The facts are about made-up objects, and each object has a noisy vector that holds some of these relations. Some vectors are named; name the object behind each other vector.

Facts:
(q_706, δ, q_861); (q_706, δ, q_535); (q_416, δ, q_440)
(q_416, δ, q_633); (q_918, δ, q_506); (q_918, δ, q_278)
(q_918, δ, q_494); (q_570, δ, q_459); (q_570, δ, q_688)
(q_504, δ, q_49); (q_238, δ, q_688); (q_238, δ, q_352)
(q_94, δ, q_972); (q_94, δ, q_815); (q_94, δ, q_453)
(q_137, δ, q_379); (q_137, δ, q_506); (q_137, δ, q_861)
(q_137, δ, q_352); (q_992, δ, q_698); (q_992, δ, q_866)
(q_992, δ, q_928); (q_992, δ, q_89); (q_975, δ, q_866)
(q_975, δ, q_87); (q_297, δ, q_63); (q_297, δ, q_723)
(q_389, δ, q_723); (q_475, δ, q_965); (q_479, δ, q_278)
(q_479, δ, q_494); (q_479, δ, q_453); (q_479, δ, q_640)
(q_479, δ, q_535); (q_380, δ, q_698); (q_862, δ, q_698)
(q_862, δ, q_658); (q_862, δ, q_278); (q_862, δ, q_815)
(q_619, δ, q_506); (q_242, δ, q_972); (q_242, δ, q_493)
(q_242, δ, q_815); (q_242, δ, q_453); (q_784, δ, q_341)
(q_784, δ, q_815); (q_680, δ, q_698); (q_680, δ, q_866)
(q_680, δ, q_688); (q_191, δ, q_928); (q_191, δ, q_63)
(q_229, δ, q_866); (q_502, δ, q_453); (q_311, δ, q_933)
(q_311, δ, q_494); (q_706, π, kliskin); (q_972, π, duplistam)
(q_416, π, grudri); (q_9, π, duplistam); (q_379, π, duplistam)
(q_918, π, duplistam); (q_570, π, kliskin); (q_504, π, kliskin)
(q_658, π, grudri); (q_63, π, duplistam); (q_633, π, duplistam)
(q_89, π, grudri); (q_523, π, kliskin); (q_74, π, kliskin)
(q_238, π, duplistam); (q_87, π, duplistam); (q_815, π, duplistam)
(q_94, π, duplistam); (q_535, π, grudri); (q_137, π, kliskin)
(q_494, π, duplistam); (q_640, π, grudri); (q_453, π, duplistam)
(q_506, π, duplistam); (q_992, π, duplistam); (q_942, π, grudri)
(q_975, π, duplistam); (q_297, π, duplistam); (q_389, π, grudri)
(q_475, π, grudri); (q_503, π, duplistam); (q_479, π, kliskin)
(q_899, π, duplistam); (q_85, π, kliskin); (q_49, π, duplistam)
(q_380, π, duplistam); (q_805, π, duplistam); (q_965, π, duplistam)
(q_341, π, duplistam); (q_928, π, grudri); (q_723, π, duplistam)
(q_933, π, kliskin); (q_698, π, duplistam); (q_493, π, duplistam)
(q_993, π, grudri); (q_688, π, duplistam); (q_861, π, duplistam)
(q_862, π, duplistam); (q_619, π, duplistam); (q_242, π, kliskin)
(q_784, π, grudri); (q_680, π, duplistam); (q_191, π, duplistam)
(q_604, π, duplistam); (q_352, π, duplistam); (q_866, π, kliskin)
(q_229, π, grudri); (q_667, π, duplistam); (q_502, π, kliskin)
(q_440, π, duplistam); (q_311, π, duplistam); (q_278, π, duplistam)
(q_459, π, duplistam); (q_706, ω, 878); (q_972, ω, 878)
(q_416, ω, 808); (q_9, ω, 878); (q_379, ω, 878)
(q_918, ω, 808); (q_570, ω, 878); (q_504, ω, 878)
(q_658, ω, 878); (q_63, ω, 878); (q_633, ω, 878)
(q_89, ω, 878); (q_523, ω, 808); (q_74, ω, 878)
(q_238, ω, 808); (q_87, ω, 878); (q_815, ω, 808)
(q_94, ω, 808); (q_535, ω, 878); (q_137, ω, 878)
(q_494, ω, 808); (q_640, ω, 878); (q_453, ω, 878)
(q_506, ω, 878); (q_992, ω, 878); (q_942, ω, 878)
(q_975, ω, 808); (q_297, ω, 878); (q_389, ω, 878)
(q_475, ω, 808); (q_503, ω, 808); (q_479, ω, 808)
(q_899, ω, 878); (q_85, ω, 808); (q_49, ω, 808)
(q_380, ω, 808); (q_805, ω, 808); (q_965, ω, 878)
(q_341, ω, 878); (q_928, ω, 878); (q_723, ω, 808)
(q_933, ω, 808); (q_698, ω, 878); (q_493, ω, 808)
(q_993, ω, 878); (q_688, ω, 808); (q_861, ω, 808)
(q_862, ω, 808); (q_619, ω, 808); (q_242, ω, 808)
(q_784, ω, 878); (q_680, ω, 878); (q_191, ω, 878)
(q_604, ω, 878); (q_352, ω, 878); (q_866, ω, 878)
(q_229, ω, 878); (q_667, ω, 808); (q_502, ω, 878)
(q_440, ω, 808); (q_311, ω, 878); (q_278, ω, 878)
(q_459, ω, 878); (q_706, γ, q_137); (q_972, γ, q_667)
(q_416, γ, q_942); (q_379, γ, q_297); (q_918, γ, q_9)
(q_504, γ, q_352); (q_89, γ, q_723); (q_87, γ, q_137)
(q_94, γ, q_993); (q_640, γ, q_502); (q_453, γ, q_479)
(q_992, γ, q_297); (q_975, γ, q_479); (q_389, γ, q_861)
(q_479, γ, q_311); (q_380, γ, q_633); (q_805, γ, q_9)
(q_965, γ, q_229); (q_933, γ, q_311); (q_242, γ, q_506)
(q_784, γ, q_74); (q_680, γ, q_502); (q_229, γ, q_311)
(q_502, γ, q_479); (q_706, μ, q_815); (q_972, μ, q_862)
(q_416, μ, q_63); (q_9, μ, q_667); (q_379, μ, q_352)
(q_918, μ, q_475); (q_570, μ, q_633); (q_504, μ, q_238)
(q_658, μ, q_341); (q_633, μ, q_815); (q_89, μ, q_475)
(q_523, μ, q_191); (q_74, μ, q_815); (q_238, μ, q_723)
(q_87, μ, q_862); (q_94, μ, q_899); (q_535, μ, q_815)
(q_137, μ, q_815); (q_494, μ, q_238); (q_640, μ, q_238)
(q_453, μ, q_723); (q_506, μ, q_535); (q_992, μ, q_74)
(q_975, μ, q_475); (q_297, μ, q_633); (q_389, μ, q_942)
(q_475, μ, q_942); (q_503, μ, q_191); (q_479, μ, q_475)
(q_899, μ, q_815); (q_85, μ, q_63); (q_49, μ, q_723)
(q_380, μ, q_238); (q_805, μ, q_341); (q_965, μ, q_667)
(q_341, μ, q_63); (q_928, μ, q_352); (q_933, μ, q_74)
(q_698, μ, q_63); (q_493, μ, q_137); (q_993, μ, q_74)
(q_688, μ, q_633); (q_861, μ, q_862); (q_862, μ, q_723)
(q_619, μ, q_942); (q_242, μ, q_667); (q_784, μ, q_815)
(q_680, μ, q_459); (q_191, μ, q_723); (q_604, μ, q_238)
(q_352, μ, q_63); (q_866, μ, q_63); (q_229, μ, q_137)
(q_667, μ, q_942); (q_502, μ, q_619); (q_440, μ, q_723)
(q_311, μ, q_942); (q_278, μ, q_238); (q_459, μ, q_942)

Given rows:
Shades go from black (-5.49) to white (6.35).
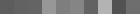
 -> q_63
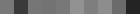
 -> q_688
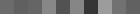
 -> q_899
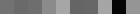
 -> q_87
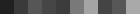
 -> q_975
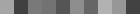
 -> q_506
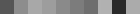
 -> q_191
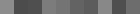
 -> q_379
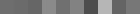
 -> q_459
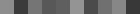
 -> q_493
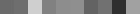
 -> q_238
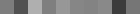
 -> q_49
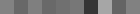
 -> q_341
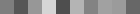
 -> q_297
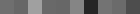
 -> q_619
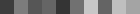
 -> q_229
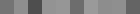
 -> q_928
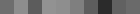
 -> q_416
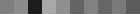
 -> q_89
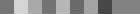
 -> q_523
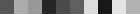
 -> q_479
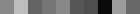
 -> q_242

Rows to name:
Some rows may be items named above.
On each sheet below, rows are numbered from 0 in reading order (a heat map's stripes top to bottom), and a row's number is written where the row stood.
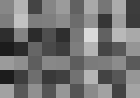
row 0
q_866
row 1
q_85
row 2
q_229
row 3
q_975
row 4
q_658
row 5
q_975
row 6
q_278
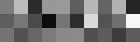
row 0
q_866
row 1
q_640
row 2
q_805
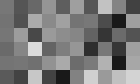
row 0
q_633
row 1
q_380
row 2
q_416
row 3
q_862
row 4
q_87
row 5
q_311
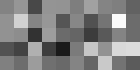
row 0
q_928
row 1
q_137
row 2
q_784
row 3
q_311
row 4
q_352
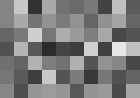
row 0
q_570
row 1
q_942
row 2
q_723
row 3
q_502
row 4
q_667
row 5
q_992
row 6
q_604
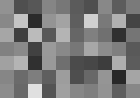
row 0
q_379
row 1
q_866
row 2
q_494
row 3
q_928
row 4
q_706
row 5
q_972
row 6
q_861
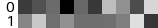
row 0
q_453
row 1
q_74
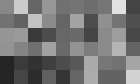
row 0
q_74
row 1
q_667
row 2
q_535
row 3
q_993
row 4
q_965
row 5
q_680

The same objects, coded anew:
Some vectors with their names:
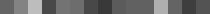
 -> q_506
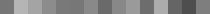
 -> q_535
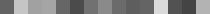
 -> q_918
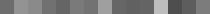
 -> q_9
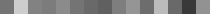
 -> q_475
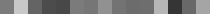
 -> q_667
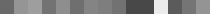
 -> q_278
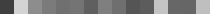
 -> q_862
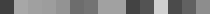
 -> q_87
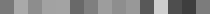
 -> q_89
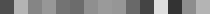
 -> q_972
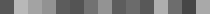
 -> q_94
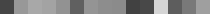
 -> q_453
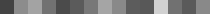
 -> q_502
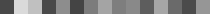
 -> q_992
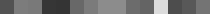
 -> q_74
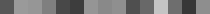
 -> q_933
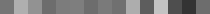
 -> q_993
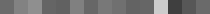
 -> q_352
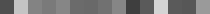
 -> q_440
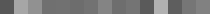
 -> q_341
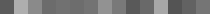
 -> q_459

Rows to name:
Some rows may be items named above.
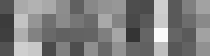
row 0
q_453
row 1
q_191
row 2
q_523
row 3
q_379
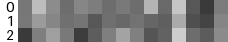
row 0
q_993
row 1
q_688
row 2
q_502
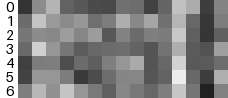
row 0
q_242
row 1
q_229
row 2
q_942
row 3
q_619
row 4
q_866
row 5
q_479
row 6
q_416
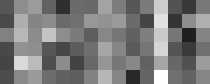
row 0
q_137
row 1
q_972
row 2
q_416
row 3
q_570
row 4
q_992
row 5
q_504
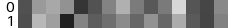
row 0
q_706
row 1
q_297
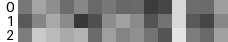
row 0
q_494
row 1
q_706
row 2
q_640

